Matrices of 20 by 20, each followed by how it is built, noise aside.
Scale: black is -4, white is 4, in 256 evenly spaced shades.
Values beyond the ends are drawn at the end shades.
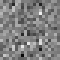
low rank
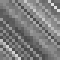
Toeplitz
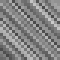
Toeplitz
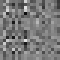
low rank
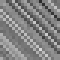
Toeplitz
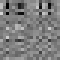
low rank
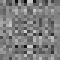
low rank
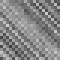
Toeplitz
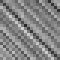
Toeplitz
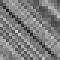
Toeplitz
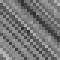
Toeplitz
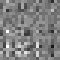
low rank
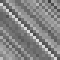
Toeplitz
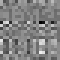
low rank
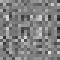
low rank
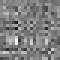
low rank
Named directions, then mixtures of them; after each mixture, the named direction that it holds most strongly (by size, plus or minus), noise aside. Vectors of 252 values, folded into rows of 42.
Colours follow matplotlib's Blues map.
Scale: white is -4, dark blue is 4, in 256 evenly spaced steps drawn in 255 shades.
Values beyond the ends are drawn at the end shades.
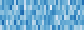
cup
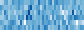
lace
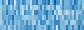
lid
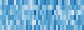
lid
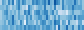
lid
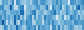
cup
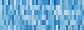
lid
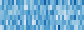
cup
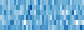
lace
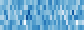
lace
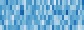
cup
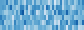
lid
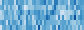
cup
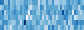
lace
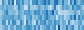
lid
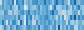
cup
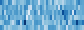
lace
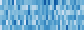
lid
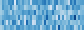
cup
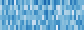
lid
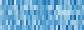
lid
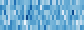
lace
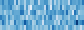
cup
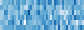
lace
